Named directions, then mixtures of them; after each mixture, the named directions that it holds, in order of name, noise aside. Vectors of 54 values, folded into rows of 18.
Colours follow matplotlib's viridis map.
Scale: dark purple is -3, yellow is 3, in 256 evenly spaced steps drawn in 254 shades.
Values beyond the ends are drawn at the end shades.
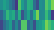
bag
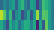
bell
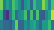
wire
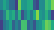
bag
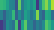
bag, wire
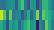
bell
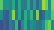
bag, wire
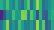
bell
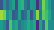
bell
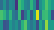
bag, bell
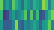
wire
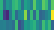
wire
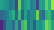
bag, wire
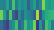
bell, wire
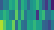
bag, wire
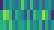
bell, wire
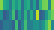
bag, wire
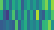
bag, wire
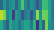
bell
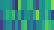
bag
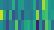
bell, wire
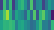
wire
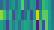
bell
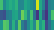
bag, bell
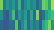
bag, wire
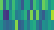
wire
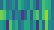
bell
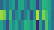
bell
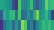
bag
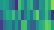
bag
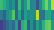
bag, wire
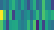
bag, bell
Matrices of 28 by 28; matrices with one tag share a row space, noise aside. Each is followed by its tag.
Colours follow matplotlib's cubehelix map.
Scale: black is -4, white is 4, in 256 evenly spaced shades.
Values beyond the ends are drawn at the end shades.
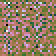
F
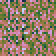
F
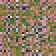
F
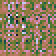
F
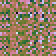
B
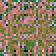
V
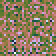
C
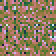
V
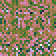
B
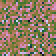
B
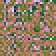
C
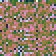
V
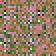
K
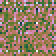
V
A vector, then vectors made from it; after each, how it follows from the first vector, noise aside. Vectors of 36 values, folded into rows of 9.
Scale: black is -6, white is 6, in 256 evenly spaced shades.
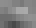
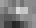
scaled up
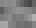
wrapped around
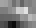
scaled up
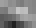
scaled up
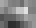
scaled up
